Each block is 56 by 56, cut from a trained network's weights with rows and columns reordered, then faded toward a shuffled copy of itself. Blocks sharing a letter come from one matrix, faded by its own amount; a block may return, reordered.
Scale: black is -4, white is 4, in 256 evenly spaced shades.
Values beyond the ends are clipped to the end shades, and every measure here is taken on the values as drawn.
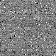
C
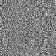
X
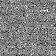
C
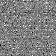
C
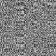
X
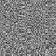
X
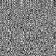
X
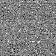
C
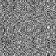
X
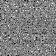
C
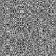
X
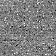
C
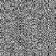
X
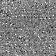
C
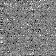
C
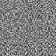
X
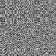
X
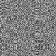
X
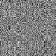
X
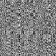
X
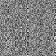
X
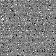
C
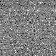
C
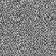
X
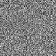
X
